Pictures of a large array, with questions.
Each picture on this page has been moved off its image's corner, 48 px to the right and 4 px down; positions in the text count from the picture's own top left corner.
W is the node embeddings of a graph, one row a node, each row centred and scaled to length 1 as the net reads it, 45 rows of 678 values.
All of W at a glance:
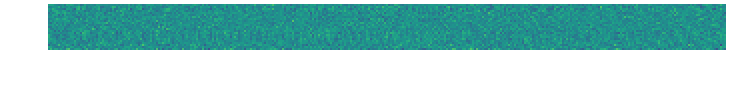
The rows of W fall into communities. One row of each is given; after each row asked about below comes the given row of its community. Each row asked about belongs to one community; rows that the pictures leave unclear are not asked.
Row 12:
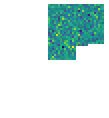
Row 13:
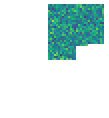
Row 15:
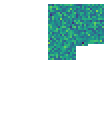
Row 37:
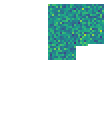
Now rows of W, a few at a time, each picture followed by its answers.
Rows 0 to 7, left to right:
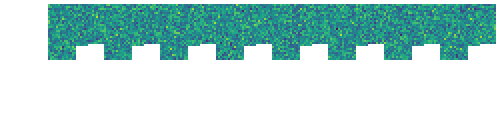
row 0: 12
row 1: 37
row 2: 37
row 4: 37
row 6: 15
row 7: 37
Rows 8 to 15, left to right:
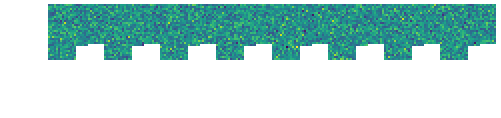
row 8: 15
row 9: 15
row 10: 37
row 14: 15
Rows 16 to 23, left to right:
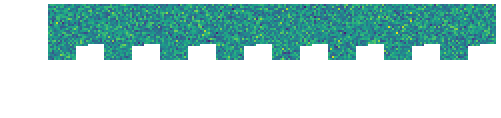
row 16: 37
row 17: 15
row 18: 13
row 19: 15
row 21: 15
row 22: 15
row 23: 13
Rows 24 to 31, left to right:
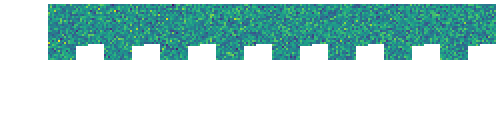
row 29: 37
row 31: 37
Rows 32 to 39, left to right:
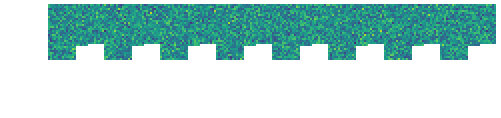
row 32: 12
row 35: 37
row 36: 15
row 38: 13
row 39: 15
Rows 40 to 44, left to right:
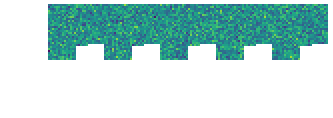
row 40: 13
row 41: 13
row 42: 37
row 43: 12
